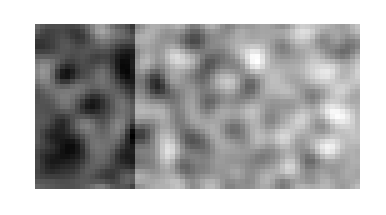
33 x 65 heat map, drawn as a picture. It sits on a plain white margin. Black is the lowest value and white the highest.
Grain: blotchy. Ninth with the lowest average: bottom left. Stripes: none. Seam: vertical, 30% of the way across, the right part higher.
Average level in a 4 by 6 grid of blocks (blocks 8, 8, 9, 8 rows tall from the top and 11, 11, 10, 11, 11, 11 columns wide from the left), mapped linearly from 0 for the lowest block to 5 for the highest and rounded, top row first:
1 1 4 3 4 4
1 1 2 3 4 5
0 1 3 3 4 5
0 1 4 3 4 4
